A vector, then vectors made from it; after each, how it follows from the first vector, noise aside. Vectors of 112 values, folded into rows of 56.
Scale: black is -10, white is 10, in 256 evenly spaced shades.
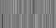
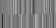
scaled up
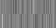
negated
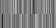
scaled up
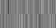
wrapped around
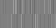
partly zeroed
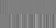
partly zeroed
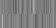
negated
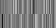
scaled up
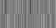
wrapped around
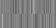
negated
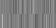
negated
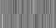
negated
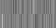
negated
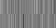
wrapped around
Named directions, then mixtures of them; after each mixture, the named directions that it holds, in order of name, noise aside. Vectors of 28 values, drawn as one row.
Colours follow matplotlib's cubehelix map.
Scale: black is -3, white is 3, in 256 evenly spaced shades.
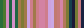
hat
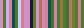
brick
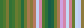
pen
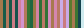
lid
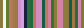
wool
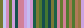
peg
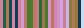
lid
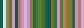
peg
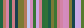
hat, peg, pen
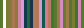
wool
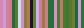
brick, wool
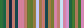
hat, lid, pen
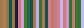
lid, wool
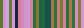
peg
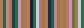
brick, pen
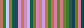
brick, hat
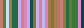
brick, hat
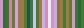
peg, pen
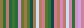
brick, lid, pen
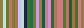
wool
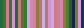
hat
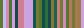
peg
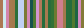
brick, peg, wool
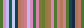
hat, peg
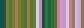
pen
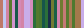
peg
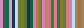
hat, peg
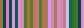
hat, lid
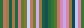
hat, peg, pen
